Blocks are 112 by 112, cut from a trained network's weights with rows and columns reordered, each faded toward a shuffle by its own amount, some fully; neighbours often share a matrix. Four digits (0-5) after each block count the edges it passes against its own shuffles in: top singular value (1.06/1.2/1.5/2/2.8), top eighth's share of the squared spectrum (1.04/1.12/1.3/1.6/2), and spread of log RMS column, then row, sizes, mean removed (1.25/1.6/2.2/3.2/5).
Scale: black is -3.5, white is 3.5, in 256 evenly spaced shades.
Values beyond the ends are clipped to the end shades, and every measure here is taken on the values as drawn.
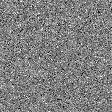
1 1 0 0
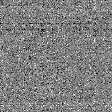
2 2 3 1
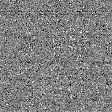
2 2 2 0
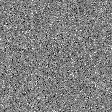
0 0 0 0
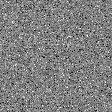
0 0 0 0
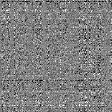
3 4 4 2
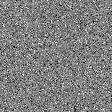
0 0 0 0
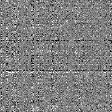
3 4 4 2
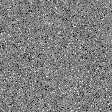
0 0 0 0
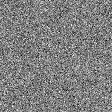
1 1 0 0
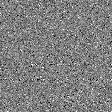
2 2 0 1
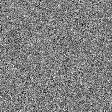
1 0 0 0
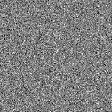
3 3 1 2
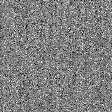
1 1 0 1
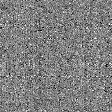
2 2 0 2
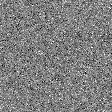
0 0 0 0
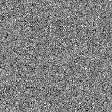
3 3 1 1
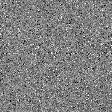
2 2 0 1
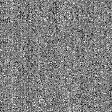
2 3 0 2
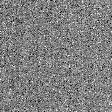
1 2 0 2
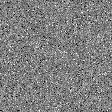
1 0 0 0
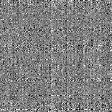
3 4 1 4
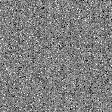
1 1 0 0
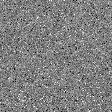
1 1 0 0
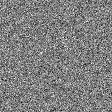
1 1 0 0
